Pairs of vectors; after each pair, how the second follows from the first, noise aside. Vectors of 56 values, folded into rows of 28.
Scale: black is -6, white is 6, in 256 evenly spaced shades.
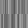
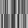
scaled up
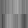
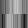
scaled up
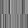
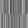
negated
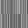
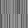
negated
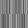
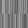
wrapped around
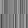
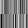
scaled up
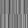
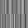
wrapped around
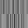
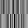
scaled up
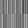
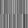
wrapped around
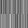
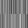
wrapped around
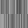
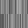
negated
